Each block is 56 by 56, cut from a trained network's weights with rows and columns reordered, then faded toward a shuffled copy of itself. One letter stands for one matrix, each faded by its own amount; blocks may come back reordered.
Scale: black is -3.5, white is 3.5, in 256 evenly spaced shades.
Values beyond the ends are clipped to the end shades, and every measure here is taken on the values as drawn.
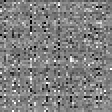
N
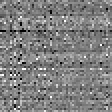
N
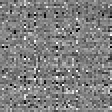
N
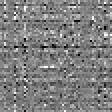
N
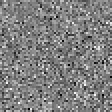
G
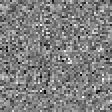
G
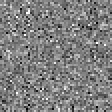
G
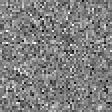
G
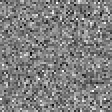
G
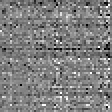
N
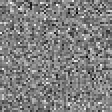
G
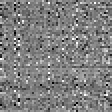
N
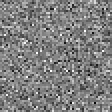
G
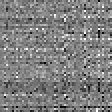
N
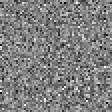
G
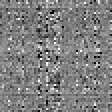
N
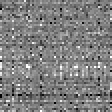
N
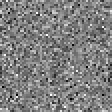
G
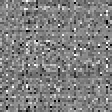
N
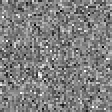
G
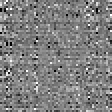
N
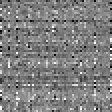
N
